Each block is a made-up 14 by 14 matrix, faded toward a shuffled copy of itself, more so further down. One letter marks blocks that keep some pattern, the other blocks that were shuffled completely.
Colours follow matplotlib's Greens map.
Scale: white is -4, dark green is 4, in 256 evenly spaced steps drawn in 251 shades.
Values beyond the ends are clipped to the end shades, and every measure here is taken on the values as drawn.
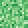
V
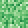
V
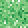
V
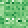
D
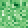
D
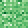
D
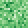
V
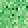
V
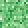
V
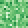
V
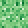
D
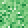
V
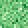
V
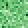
V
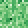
V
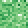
D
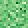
D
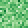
V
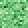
V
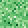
V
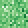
V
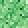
V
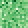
V
